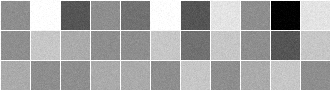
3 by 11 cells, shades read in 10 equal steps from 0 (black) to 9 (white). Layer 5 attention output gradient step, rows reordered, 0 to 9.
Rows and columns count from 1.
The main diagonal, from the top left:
5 7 5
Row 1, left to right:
5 9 3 5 4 9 3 8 5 0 8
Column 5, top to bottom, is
4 5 6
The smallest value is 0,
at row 1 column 10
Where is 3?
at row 1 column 3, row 1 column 7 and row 2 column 10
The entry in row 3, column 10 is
7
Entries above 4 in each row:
7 9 11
